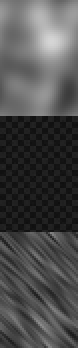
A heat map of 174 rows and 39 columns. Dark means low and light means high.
The table splits into 3 rows of 1 panel. Panel 1,1: middling, smooth, strong in contrast. Panel 2,1: very low, checkered, faint in contrast. Panel 3,1: low, slanting down to the right.
